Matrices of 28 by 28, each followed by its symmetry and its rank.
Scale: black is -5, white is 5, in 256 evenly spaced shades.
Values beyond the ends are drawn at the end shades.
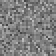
antisymmetric, full rank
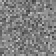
neither, full rank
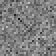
symmetric, full rank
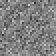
symmetric, full rank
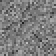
symmetric, full rank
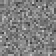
antisymmetric, full rank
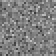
antisymmetric, full rank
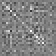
symmetric, rank five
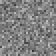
neither, full rank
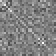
symmetric, rank five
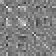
symmetric, rank five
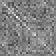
symmetric, rank five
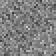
symmetric, full rank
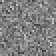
antisymmetric, full rank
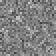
symmetric, full rank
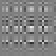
neither, rank one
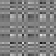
neither, rank one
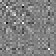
symmetric, rank five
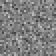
antisymmetric, full rank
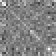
symmetric, rank five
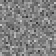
neither, full rank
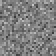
neither, full rank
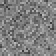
symmetric, full rank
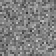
neither, full rank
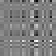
neither, rank one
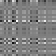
neither, rank one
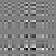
neither, rank one
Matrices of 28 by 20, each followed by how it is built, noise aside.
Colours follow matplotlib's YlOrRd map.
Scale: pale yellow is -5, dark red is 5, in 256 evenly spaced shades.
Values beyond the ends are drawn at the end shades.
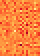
low rank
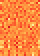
low rank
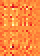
low rank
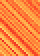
Toeplitz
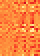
low rank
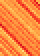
Toeplitz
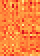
low rank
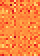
low rank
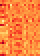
low rank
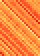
Toeplitz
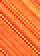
Toeplitz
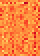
low rank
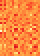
low rank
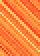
Toeplitz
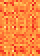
low rank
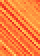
Toeplitz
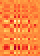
low rank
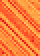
Toeplitz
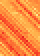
Toeplitz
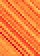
Toeplitz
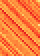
Toeplitz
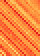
Toeplitz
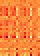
low rank
